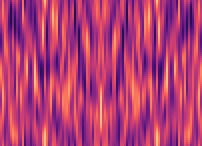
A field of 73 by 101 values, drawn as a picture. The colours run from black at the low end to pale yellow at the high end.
No overall slope runs across the table. The grain runs up and down. On average the colour sits 50% of the way up the scale. The left and right halves mirror each other.
